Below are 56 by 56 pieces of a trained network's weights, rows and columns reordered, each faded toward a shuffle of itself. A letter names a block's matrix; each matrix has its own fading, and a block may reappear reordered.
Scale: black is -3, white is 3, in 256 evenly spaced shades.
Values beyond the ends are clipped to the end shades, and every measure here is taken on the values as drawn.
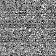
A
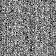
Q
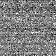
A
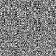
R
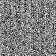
Q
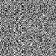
R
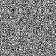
R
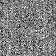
Q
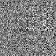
R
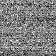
A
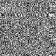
R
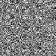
R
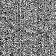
Q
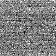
A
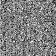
Q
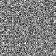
R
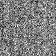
Q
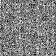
Q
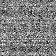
A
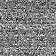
A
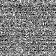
A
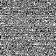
A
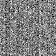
Q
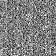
Q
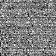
A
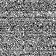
A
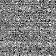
A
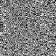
R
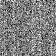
Q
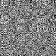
R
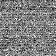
A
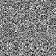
R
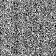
Q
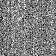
Q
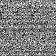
A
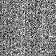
Q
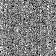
Q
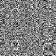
R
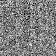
Q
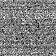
A
